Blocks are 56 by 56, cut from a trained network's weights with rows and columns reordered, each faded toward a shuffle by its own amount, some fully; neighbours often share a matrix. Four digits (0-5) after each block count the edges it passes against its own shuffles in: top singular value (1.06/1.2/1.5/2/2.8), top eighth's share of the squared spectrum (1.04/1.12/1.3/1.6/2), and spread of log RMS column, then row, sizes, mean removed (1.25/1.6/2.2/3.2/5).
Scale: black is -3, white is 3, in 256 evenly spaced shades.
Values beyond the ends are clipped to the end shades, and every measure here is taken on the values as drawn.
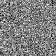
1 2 0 0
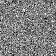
0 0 0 0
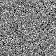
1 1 0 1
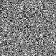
2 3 0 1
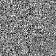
2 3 2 1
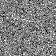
0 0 0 0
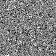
1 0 0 0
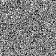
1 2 1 1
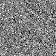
1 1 0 0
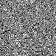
0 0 0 0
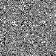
2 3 2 2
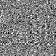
3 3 1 2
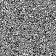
1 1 0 0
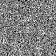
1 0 0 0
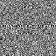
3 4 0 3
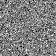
0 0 0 0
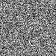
2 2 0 0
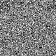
1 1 0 0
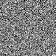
2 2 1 1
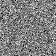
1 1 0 0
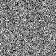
2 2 0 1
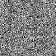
2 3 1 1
